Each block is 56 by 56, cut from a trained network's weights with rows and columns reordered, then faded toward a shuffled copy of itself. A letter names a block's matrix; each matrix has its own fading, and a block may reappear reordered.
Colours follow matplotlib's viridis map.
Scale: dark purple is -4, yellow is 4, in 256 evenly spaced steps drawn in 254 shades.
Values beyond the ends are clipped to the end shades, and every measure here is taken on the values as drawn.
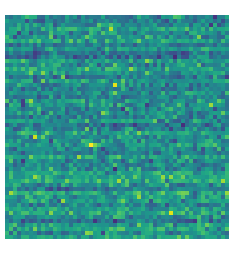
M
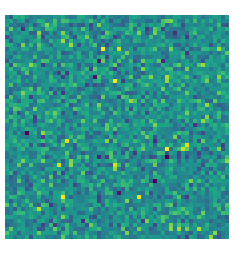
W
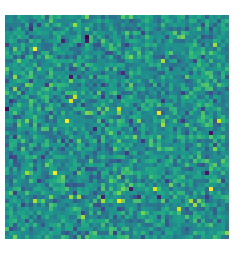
W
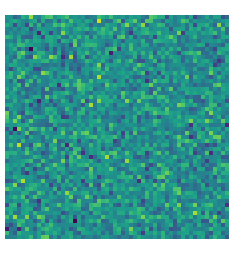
W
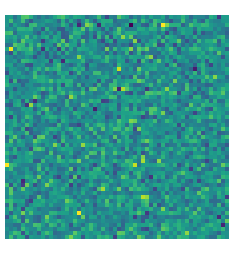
W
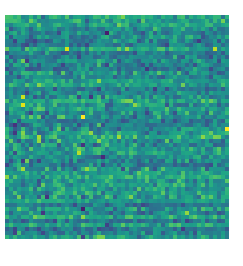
M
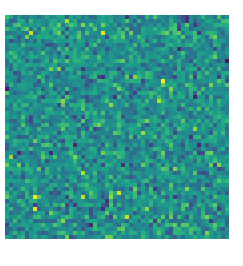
W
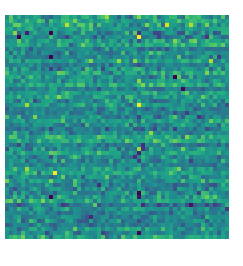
M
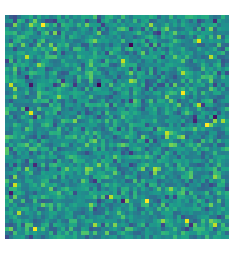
W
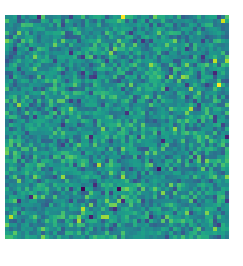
W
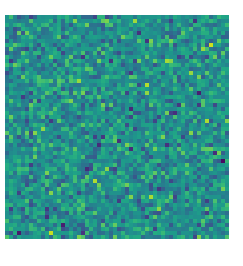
W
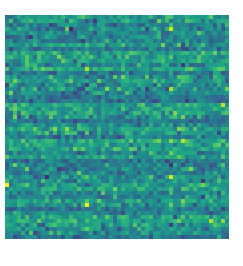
M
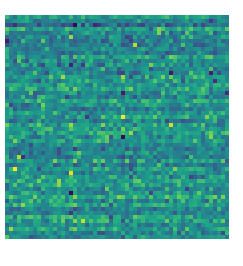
M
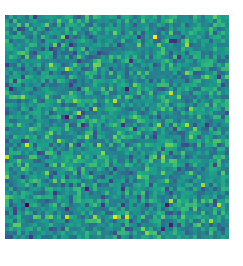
W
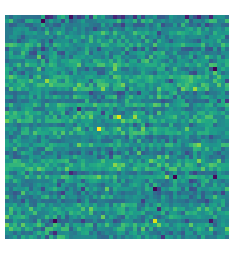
M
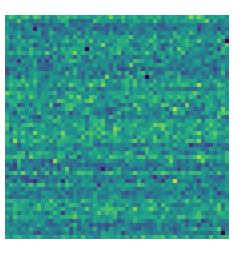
M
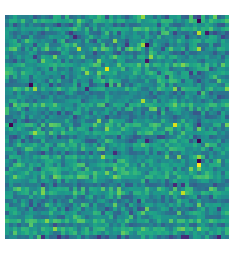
M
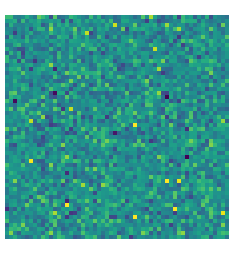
W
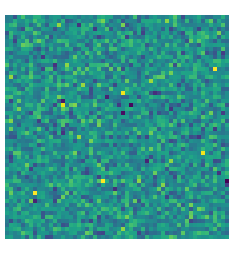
W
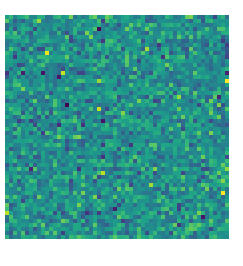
W
